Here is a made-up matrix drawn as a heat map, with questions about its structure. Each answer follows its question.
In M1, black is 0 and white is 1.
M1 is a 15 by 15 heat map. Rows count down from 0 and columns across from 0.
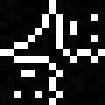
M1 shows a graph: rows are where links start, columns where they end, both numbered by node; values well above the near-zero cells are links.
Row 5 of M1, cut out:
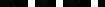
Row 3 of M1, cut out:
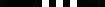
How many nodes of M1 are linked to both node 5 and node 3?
1
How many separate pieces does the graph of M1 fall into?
2
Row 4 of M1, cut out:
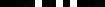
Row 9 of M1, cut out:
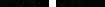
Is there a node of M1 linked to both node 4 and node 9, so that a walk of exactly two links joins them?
no
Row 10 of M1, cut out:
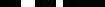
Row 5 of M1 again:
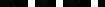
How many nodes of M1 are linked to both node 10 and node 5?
2
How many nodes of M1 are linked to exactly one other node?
6
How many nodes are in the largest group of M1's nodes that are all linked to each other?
3
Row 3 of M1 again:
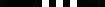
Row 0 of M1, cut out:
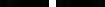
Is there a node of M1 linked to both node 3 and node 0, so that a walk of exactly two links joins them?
no
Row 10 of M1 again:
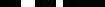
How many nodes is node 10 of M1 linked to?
3
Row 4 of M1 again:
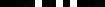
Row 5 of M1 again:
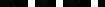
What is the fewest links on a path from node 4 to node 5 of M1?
1
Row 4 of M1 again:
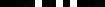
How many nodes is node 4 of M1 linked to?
3
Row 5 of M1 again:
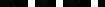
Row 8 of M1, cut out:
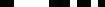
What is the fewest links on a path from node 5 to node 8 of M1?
1
